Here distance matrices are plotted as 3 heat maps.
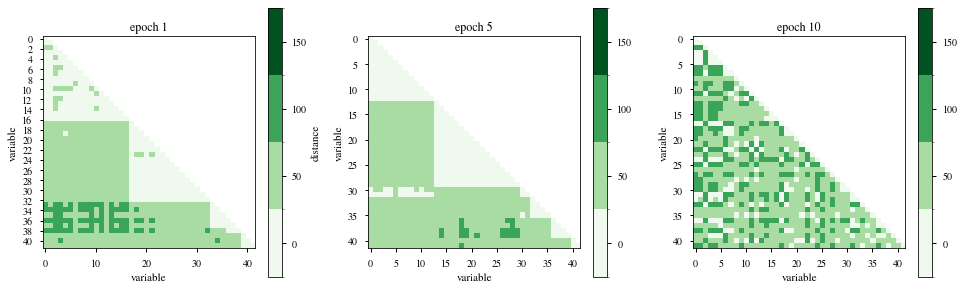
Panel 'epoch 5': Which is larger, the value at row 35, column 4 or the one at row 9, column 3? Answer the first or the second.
the first
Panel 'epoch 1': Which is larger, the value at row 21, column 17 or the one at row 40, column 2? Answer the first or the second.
the second
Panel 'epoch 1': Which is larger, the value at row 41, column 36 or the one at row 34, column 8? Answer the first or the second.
the second
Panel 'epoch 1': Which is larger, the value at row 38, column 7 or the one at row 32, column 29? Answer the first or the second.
the first
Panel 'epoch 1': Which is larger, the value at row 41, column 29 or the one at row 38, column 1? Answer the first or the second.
the second
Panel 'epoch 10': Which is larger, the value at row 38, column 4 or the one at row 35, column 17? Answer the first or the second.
the first
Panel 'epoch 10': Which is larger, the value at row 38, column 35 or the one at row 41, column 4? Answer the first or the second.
the second
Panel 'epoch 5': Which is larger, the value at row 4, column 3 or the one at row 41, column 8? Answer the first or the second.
the second
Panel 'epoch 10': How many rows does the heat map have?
42
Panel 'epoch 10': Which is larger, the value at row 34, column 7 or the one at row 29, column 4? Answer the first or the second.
the second
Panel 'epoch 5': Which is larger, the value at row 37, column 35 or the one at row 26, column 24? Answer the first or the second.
the first
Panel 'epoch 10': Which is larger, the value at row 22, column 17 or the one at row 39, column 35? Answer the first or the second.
the first
